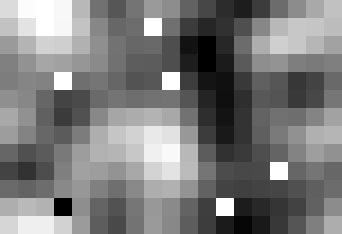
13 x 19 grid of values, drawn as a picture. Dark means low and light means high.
On average the colour sits 50% of the way up the scale. The top left is the ninth with the highest average. The texture is blotchy. Six lone cells stand out: five far higher and one far lower than their neighbours.
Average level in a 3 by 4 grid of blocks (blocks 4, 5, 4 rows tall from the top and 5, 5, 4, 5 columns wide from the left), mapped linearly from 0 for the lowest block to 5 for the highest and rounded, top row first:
5 2 0 4 | 2 4 0 2 | 3 3 1 2
